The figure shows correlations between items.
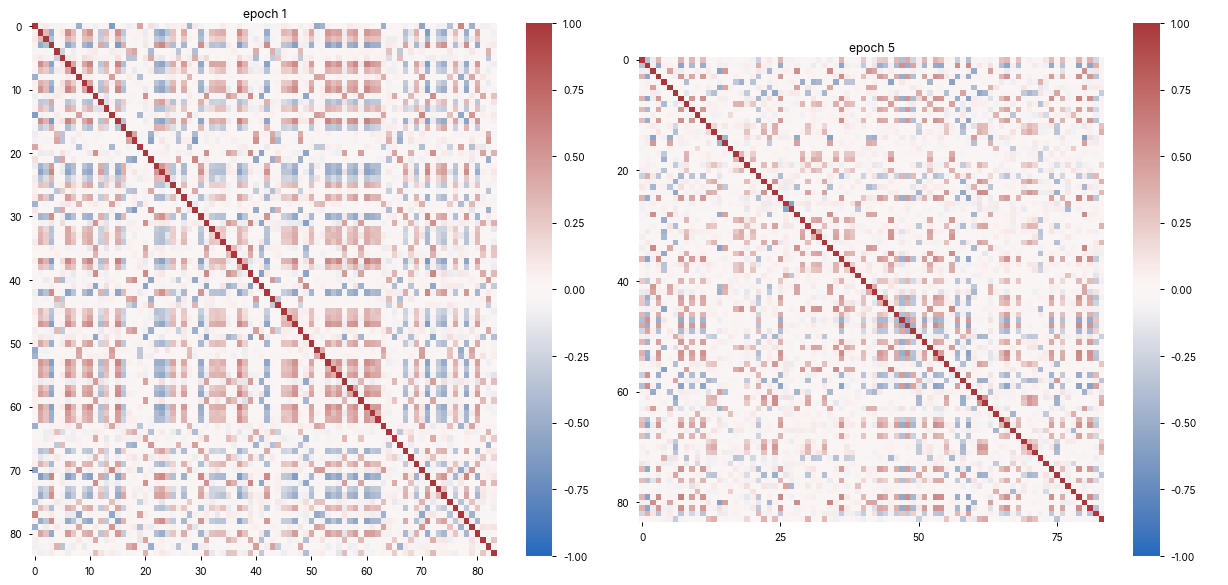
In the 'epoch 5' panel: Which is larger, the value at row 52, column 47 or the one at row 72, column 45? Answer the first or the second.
the first
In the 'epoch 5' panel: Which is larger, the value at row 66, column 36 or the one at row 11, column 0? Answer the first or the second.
the first
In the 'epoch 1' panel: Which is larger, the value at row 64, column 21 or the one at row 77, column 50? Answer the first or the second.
the second
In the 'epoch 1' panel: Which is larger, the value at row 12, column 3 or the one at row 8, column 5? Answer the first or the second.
the first
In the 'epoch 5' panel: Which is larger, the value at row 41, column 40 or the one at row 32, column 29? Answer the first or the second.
the second
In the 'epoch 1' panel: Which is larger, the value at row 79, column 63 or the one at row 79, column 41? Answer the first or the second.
the first
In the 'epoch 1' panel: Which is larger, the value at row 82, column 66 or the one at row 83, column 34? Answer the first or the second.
the second
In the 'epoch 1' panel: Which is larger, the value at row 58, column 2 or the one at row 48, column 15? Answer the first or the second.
the first
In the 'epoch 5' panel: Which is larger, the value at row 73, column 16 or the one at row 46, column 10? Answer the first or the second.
the second
